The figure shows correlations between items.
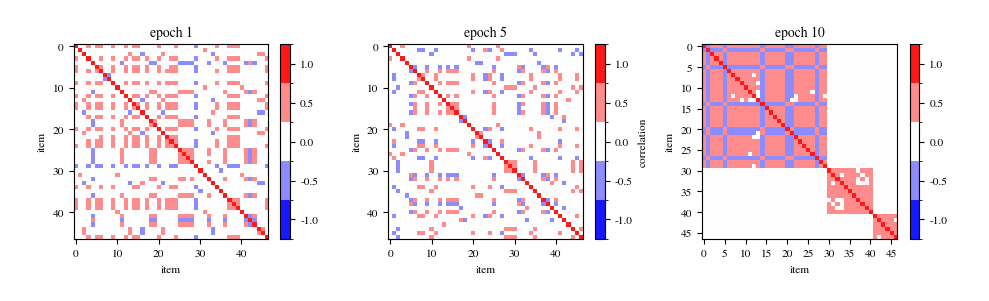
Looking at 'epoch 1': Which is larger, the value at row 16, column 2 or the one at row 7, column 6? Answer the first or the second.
the second
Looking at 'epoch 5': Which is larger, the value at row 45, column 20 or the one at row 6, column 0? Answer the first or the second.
the first
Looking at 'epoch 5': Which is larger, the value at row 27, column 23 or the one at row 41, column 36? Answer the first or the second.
the first
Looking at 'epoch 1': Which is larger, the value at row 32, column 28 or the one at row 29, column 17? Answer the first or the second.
the first
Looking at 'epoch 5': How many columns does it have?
47
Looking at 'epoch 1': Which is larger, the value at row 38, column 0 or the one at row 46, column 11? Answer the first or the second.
the first
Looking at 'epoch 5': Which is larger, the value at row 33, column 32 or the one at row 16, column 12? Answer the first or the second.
the second
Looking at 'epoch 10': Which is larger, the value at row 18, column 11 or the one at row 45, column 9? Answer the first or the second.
the first
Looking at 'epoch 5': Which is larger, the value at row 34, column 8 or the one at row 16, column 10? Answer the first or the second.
the first
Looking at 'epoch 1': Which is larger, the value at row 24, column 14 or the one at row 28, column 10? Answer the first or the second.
the first
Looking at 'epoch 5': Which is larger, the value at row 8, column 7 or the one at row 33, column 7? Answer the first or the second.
the first
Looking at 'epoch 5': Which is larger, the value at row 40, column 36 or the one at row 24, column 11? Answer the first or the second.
the second
